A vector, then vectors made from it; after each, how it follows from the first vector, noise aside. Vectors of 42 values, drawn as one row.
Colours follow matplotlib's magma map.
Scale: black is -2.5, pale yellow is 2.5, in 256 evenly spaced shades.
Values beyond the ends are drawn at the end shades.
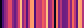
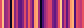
wrapped around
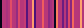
partly zeroed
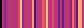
partly zeroed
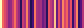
negated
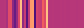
partly zeroed
